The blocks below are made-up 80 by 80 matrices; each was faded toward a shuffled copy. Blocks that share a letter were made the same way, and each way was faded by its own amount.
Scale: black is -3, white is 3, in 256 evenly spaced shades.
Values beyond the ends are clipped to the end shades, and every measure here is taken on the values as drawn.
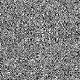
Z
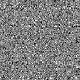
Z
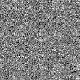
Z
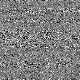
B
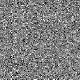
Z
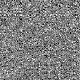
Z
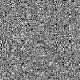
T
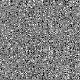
T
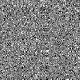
T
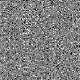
T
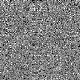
Z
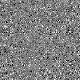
T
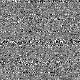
B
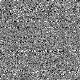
B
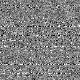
B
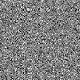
Z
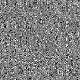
T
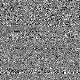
B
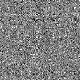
Z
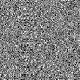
Z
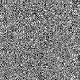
Z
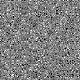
T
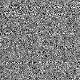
B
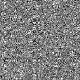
Z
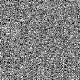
Z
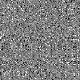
T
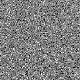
T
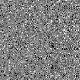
T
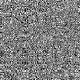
Z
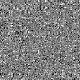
T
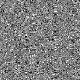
Z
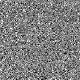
Z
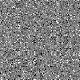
T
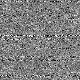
B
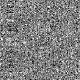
Z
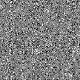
Z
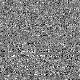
B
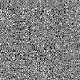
T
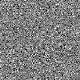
Z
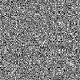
Z
